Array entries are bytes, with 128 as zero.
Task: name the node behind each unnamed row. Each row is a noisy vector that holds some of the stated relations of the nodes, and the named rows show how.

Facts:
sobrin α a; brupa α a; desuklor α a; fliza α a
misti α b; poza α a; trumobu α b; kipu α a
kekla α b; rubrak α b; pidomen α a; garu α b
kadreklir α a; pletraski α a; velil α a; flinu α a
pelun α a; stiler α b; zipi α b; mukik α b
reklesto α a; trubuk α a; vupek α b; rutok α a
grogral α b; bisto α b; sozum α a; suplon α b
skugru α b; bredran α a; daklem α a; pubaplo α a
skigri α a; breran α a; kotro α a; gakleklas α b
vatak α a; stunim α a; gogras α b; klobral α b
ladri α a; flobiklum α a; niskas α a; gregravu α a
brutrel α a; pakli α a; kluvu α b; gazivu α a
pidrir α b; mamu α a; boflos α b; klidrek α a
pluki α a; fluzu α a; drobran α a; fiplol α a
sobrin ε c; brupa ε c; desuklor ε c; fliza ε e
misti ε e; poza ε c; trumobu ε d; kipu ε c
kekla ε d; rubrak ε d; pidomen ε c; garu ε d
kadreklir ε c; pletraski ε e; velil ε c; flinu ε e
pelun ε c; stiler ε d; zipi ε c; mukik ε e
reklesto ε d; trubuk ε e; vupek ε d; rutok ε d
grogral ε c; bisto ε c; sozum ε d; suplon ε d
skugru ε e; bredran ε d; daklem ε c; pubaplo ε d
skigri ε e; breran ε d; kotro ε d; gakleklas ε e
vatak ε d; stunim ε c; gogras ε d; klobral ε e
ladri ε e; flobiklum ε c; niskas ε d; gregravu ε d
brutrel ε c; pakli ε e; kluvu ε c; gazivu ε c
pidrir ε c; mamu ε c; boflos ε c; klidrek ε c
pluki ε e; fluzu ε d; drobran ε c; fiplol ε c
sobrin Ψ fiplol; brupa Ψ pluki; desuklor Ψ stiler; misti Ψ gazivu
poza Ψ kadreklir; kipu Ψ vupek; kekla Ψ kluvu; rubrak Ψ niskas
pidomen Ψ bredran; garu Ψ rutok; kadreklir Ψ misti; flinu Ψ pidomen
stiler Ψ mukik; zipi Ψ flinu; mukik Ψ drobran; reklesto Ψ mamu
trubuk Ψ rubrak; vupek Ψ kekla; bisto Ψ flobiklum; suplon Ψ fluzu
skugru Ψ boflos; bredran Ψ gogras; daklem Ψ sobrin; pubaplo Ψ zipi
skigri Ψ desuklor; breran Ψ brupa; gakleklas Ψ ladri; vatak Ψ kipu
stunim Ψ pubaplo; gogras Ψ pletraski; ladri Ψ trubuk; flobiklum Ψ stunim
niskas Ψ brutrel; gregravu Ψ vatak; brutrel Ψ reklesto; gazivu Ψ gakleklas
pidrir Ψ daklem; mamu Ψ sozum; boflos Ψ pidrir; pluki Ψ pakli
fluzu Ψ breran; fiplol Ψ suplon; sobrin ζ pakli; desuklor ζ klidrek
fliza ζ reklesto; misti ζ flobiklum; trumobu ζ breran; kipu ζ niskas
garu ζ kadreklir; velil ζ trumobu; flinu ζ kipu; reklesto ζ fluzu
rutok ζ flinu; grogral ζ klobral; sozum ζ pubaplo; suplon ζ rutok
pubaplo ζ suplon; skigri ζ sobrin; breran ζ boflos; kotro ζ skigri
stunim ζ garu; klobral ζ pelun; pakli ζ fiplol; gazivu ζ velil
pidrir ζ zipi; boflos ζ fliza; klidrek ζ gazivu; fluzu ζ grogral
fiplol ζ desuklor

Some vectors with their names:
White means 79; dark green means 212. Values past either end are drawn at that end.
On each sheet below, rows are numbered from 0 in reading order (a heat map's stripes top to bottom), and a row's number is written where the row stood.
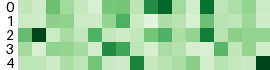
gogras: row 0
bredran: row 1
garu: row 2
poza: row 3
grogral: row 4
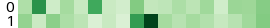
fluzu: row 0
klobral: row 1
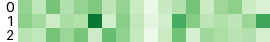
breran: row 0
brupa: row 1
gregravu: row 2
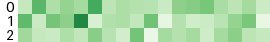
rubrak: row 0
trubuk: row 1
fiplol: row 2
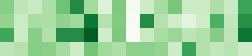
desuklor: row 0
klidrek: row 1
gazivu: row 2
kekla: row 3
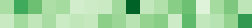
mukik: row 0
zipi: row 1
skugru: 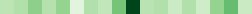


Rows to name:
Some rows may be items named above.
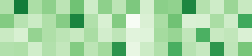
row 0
stiler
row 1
desuklor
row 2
kotro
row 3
boflos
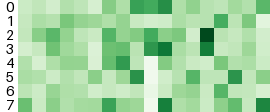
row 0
pidrir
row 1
niskas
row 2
vupek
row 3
gogras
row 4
flobiklum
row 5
boflos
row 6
kotro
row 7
velil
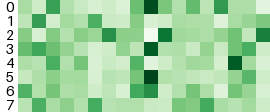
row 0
skigri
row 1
fluzu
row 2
velil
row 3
pluki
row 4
fliza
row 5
skugru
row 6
misti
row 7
rubrak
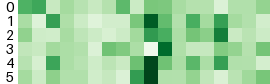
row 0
pubaplo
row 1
skigri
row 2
sobrin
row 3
stunim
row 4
skigri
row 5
klobral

